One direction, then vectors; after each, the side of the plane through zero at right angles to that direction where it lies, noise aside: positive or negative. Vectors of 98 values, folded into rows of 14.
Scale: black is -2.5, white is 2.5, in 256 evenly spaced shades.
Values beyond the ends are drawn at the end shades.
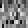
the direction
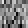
positive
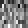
positive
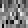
positive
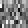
negative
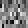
positive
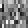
negative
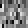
positive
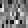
positive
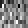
positive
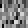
positive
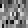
positive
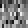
positive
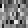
positive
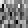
negative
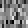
positive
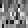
positive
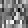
negative
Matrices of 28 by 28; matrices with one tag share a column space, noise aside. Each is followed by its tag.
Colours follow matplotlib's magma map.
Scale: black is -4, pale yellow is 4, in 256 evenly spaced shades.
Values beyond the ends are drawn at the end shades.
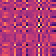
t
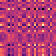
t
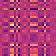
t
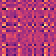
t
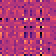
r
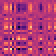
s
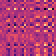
t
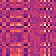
t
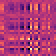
s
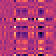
r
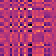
t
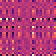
r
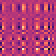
s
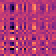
s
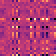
r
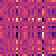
r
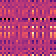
r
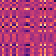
t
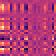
s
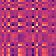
t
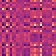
t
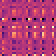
r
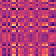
t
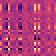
s
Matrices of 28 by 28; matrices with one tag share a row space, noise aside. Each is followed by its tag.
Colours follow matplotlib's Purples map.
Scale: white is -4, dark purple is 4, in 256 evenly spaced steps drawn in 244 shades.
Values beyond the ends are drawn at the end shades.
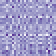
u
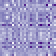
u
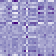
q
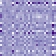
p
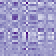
q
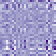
u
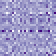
u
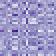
q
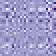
u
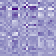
q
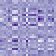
q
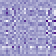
u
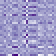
q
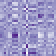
q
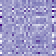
p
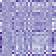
p
